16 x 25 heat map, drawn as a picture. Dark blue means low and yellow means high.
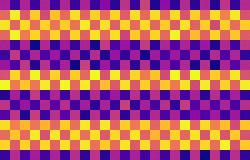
Stripes: horizontal, repeating 3 times. Slope: none. Average level on the scale: 50%.
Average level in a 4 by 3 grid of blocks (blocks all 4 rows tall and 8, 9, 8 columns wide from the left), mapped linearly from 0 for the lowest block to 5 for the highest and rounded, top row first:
5 5 5 | 0 0 0 | 1 0 0 | 5 5 5
